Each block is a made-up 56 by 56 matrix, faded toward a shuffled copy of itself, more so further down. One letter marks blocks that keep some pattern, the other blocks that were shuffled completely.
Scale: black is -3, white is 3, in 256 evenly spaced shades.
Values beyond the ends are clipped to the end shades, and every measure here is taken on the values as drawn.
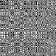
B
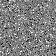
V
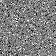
V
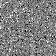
V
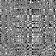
B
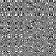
B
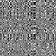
B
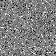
V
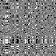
B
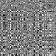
B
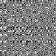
B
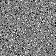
V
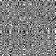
B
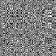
B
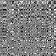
B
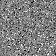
V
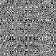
B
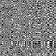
B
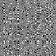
B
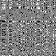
B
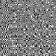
B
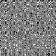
B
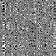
B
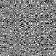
B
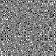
B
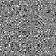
B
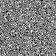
V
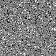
V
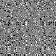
B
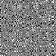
B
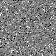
V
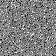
V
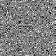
B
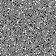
V
